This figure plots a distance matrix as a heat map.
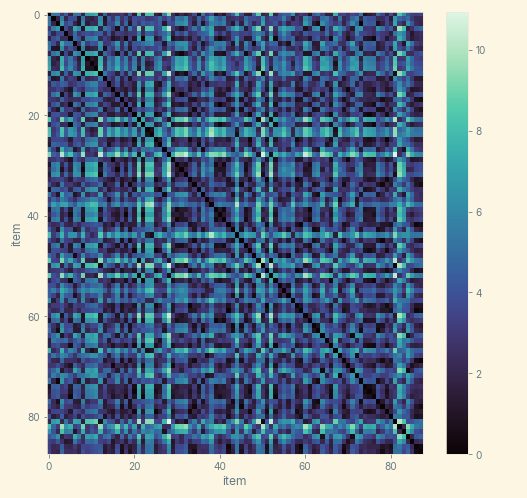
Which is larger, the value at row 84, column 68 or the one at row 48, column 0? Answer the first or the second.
the first
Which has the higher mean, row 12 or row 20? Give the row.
12
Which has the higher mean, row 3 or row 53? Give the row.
3
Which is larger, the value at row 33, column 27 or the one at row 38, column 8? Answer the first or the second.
the second
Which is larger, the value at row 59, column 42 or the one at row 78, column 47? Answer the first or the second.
the second
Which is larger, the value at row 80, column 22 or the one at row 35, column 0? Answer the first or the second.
the first
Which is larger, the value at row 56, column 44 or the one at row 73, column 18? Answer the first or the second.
the first
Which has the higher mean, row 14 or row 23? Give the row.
23
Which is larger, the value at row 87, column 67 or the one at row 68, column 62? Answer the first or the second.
the first
